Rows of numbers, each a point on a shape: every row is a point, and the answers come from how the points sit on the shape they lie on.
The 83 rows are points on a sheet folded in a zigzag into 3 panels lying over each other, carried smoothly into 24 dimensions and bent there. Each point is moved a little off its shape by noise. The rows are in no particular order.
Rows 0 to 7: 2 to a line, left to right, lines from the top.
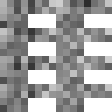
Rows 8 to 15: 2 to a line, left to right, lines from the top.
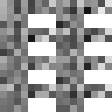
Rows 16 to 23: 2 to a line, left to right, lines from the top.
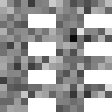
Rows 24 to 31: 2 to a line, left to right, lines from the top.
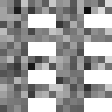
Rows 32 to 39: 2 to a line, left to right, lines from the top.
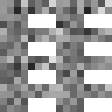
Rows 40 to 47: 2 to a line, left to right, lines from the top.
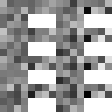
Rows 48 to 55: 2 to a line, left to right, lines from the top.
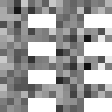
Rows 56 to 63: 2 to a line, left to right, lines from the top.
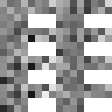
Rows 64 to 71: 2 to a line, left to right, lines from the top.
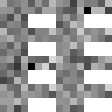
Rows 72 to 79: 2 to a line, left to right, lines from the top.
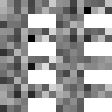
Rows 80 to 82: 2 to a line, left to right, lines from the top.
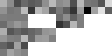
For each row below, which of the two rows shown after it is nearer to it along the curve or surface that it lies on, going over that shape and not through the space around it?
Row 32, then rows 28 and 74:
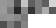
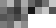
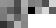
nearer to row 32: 28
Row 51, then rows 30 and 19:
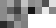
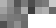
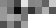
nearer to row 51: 30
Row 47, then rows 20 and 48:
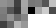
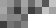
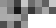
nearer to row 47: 20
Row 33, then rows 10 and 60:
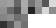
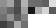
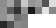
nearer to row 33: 60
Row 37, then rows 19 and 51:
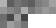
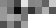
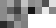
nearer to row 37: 51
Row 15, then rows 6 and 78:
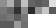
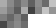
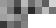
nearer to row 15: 78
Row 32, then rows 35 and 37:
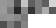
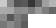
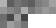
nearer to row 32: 35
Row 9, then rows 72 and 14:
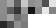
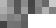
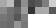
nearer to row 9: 72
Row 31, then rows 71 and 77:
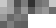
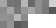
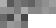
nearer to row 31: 71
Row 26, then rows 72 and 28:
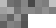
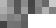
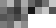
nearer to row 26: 72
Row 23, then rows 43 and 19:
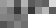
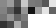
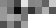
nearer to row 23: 19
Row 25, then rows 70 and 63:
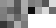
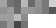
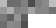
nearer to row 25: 63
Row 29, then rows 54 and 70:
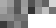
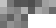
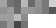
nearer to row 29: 54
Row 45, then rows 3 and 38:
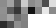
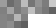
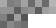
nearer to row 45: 38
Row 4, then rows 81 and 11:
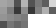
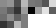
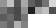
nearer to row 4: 11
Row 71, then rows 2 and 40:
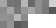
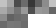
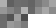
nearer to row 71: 2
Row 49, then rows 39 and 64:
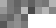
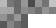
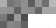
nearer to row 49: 64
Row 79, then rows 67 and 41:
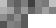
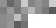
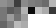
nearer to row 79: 67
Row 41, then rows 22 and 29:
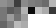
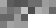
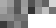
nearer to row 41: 22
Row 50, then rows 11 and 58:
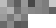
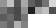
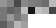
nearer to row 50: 11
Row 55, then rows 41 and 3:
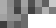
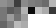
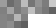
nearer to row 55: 3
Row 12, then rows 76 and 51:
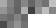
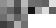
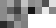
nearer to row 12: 51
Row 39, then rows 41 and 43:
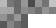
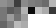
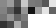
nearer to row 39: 43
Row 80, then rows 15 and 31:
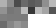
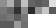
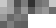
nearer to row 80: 31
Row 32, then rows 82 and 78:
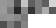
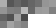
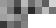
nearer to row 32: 78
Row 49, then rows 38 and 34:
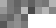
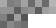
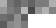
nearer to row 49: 34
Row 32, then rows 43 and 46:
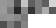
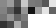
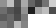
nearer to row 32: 46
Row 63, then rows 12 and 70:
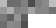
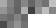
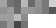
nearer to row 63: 70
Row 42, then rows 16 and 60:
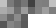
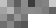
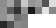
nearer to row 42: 16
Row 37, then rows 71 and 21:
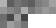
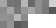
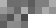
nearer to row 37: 21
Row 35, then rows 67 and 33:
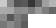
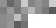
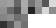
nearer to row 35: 67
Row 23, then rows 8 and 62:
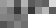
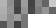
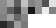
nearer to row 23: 8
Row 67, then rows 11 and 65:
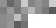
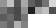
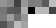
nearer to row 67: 11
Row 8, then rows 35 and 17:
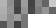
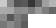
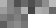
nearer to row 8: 35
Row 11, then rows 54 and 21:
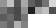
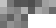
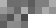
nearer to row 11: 54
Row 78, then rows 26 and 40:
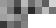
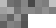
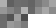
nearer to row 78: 26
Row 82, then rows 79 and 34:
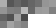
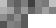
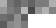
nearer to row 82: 34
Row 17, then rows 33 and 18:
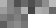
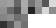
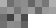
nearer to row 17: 33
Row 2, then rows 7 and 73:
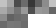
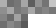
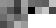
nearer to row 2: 7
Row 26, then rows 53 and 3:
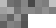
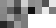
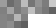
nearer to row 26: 3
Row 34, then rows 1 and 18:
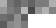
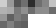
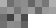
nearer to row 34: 18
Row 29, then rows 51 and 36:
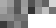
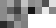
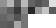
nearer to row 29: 51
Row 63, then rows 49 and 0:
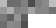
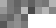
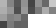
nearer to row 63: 0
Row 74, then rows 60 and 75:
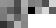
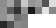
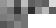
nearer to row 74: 60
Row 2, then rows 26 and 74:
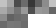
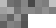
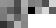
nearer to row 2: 26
